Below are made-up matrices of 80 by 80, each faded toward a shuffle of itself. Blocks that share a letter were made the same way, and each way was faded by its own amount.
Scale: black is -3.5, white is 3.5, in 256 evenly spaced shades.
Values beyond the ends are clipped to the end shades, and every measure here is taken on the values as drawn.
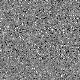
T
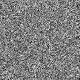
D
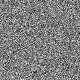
D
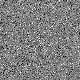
T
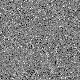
T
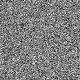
D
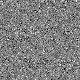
T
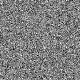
D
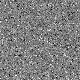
T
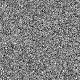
D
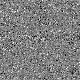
T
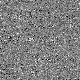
T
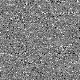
T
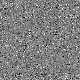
T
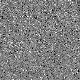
T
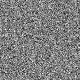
D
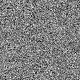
D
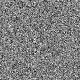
D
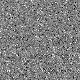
T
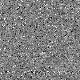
T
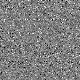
T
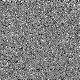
T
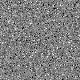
T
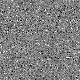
T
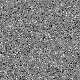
T
